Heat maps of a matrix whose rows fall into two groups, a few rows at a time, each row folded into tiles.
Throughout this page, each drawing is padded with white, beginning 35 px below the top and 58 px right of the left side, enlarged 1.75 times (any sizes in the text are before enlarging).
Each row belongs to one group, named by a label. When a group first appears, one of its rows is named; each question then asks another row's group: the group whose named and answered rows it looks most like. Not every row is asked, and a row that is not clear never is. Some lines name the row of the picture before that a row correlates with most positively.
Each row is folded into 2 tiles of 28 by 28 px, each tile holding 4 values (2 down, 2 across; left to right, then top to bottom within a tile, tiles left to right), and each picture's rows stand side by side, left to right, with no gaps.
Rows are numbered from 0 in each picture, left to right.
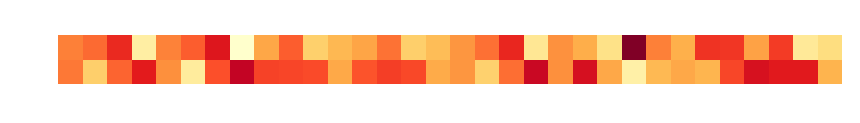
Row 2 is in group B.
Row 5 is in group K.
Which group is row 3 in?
B
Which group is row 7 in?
B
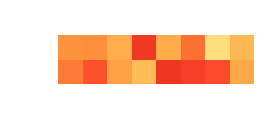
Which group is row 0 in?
K
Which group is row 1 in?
B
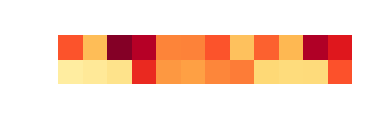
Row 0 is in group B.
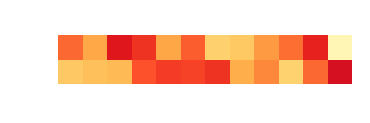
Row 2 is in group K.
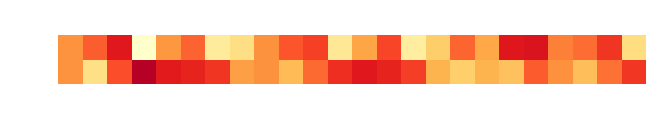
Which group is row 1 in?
B
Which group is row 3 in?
B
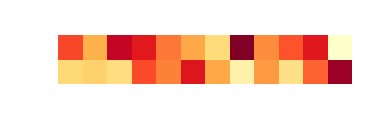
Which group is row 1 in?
K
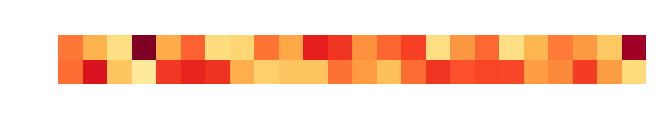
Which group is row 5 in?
K
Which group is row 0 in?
K
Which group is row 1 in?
B
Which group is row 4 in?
B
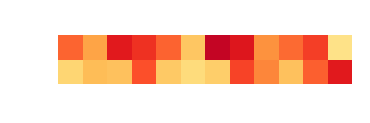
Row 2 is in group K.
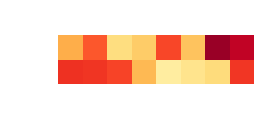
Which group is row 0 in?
B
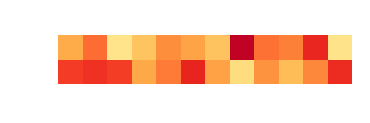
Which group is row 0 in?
B
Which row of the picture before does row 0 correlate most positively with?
0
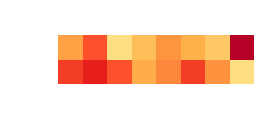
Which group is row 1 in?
K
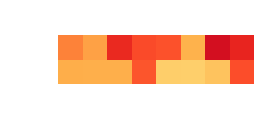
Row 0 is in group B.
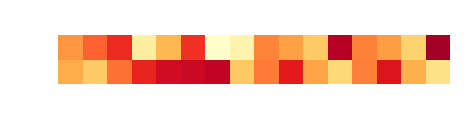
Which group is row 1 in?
B
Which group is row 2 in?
K
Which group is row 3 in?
K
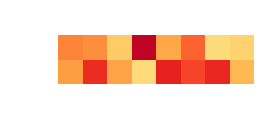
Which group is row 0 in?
K
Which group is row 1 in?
B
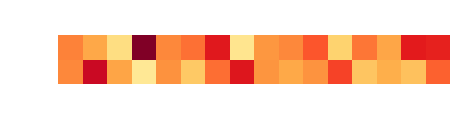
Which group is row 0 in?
K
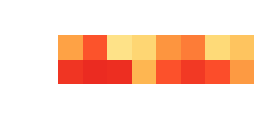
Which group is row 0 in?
B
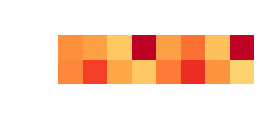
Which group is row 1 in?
K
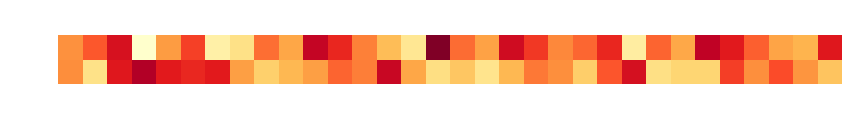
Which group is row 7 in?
K
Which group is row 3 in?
K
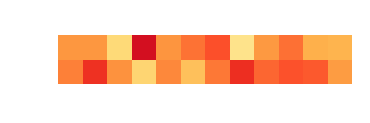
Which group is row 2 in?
B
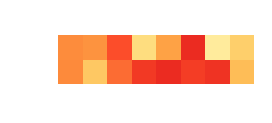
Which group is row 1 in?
B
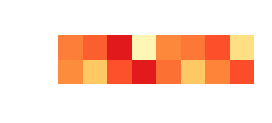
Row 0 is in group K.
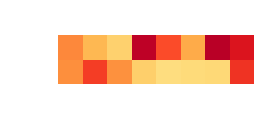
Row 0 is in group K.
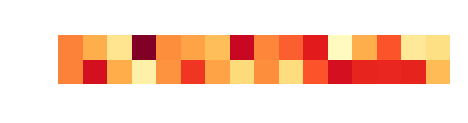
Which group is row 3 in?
B
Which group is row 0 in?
K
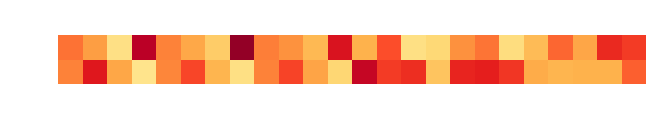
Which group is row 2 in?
K
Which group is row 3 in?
B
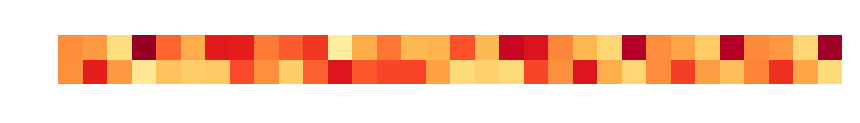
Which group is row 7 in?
K
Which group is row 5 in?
K
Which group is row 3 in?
B
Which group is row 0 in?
K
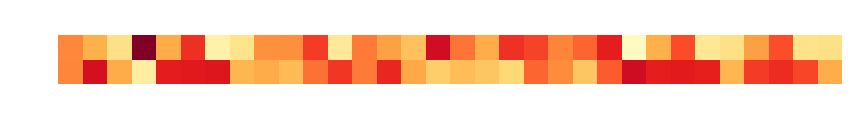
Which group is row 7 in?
B
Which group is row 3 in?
K
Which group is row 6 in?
B
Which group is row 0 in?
K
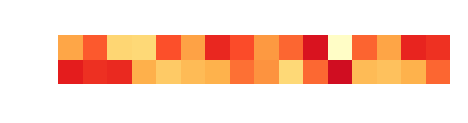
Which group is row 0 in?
B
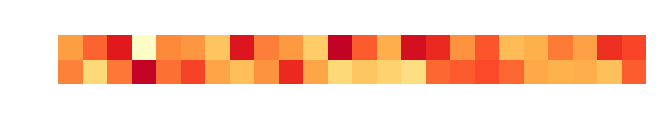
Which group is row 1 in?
K
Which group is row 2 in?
K
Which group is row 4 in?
B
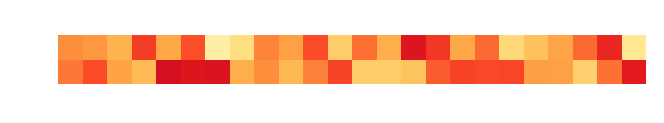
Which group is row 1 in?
B
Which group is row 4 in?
B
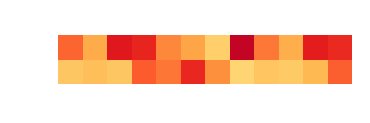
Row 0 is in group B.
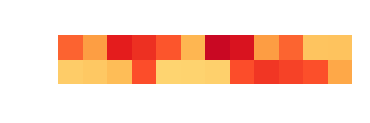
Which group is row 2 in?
B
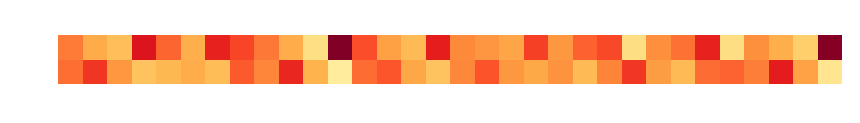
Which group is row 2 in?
K
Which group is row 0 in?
K
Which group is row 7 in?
K
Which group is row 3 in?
K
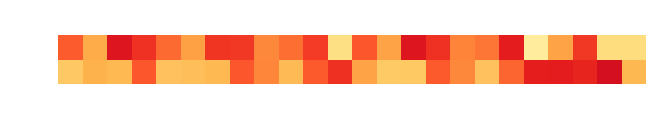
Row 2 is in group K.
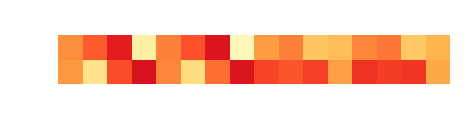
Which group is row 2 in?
B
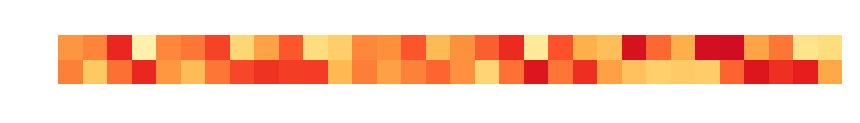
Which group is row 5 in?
K
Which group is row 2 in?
B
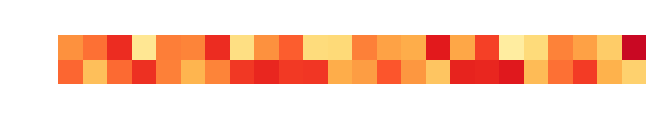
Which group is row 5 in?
K
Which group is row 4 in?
B
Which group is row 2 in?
B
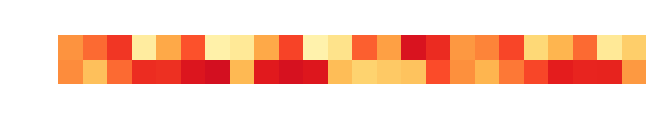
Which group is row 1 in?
B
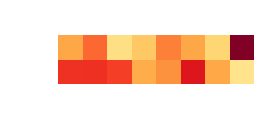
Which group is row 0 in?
B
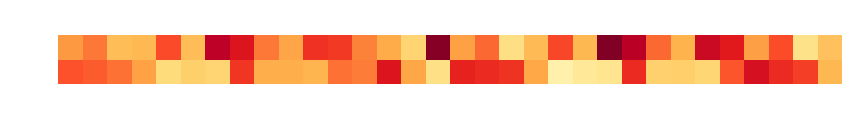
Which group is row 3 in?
K
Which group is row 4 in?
B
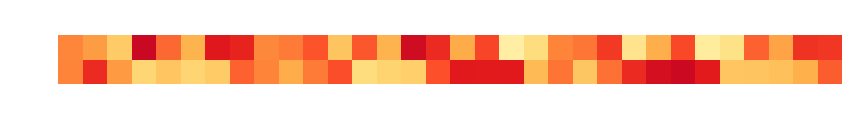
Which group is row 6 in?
B
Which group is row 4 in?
B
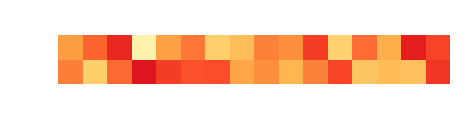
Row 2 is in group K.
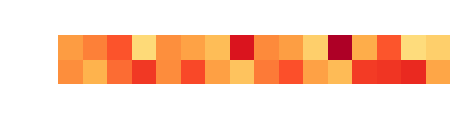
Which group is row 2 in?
K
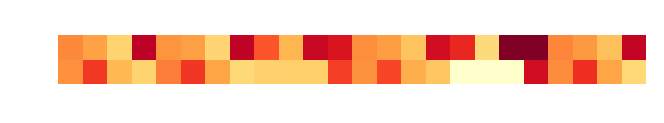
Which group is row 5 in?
K
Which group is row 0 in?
K
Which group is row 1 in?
K
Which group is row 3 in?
K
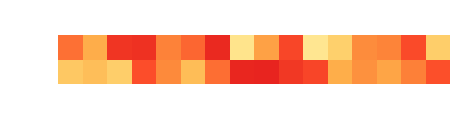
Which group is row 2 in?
B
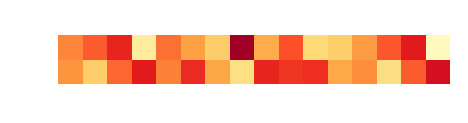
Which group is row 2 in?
B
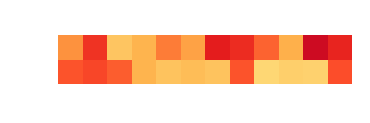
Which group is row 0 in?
B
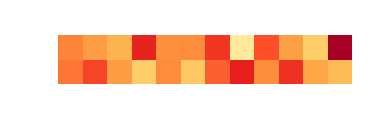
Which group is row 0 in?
K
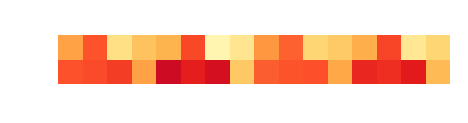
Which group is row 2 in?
B
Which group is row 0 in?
B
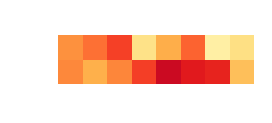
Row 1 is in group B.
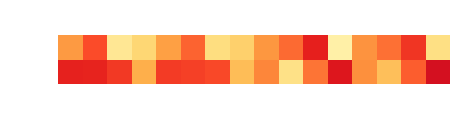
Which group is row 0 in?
B
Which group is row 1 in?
B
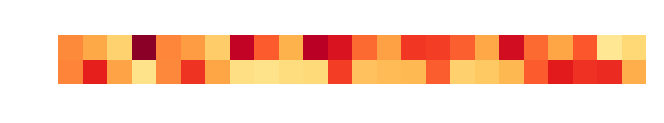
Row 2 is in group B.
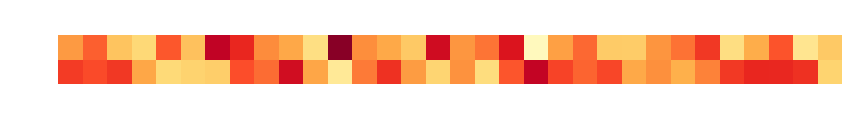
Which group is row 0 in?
B
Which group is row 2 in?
K
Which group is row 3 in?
K
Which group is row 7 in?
B
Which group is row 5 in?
B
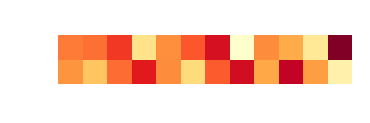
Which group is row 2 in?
K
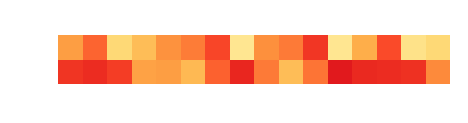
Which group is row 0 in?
B
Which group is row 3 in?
B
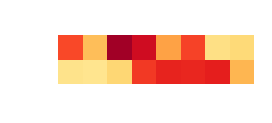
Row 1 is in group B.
